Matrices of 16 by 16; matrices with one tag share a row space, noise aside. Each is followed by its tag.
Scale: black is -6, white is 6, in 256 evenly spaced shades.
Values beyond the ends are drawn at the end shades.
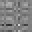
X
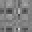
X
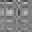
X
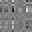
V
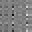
V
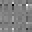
V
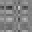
X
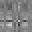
X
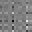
V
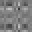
X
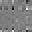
V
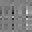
V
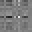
X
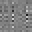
V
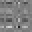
X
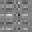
X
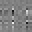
V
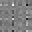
V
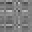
X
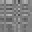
X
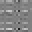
X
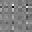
V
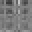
X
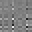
V
